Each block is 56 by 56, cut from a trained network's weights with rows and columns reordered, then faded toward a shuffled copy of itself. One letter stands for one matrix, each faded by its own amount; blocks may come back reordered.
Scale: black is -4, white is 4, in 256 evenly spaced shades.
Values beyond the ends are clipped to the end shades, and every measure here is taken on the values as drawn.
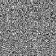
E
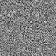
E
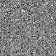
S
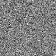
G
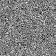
G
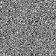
S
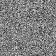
G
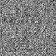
E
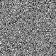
S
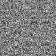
E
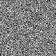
G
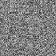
E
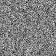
G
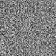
E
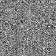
S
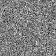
G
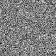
G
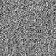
E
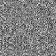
E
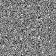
G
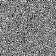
S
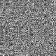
E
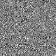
S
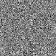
S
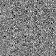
S
